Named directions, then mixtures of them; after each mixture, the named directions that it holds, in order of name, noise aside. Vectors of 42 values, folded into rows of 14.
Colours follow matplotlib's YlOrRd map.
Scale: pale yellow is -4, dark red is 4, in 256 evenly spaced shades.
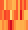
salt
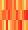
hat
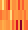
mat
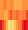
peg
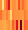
mat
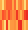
hat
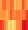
peg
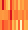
mat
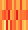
hat, salt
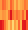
mat, peg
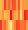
salt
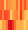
peg, salt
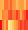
hat, peg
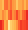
hat, peg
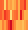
salt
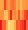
peg, salt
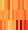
mat, peg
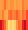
peg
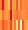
mat
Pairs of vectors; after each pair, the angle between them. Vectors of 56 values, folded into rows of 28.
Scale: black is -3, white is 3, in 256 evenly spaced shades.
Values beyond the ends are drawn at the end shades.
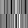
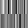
partly opposed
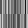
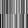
nearly opposite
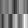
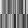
partly opposed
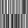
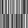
nearly parallel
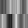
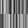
partly opposed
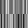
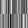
partly opposed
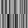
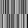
orthogonal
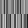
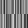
nearly parallel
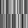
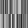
orthogonal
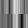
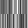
partly aligned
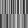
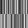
partly opposed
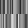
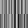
partly opposed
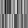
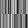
partly aligned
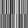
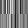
nearly opposite
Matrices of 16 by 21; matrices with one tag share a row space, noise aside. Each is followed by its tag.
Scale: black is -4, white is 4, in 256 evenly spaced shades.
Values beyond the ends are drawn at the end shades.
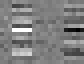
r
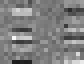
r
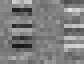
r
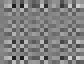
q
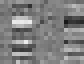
r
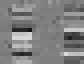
r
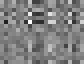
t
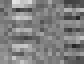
r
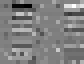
r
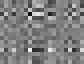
t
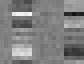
r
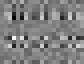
q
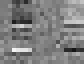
r
